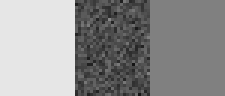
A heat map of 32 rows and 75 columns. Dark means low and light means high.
The table splits into one row of 3 panels. Panel 1,1: very high, flat. Panel 1,2: low, fine-grained. Panel 1,3: middling, flat.
